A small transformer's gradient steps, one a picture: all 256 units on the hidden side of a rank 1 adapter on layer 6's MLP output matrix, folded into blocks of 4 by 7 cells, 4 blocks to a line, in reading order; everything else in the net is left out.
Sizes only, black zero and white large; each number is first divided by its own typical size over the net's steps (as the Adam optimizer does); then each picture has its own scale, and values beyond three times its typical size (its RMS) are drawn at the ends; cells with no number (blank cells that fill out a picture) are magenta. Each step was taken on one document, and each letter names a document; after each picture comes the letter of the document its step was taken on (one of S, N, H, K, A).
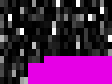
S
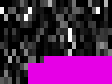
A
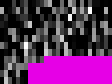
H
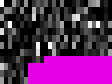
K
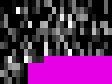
H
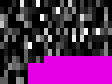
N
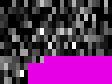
A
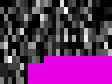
A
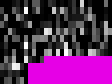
H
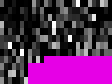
S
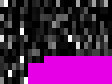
S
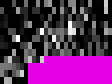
H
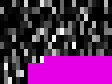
A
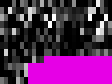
N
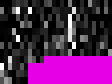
A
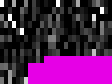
S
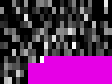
H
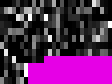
N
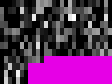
N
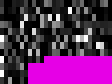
K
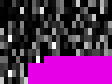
S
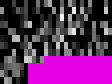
H
